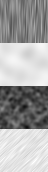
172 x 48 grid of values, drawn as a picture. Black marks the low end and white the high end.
The table splits into 4 rows of 1 panel. Panel 1,1: middling, streaked downward. Panel 2,1: very high, smooth, faint in contrast. Panel 3,1: low, blotchy. Panel 4,1: very high, slanting up to the right, faint in contrast.
